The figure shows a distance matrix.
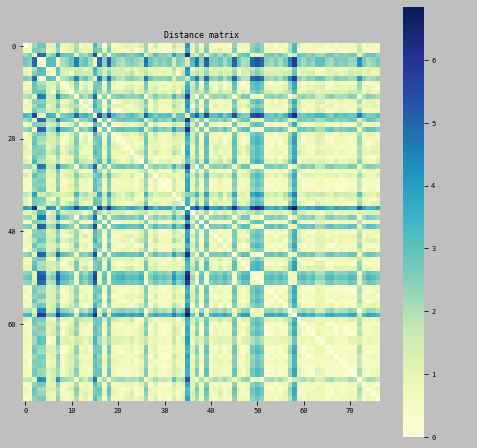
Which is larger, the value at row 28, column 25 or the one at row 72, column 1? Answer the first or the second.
the second
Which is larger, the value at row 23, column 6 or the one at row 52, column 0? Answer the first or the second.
the first
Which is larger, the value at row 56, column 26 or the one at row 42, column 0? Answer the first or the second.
the first
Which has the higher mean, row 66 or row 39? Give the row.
39
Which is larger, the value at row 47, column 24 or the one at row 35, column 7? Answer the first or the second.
the second
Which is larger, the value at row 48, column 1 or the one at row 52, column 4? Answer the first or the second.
the second
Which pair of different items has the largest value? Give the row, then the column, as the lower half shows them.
58, 35
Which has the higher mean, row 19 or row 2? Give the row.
2
